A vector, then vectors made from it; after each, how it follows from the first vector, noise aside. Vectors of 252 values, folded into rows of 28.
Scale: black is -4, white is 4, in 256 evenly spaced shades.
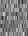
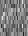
sign-scrambled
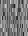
sign-scrambled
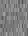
shrunk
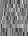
sign-scrambled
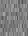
shrunk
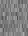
shrunk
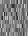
sign-scrambled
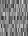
sign-scrambled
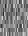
sign-scrambled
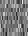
sign-scrambled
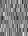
sign-scrambled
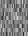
sign-scrambled
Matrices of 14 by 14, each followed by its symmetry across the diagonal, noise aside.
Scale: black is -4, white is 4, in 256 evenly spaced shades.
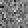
neither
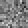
antisymmetric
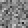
neither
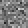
neither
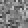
antisymmetric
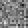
antisymmetric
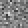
neither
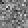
neither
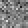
antisymmetric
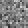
antisymmetric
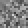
antisymmetric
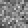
neither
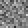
antisymmetric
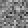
neither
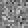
neither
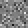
antisymmetric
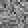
neither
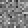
neither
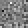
antisymmetric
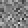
antisymmetric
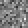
neither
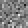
neither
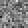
antisymmetric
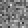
neither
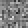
antisymmetric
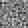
antisymmetric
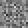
antisymmetric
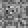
antisymmetric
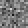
neither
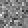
neither
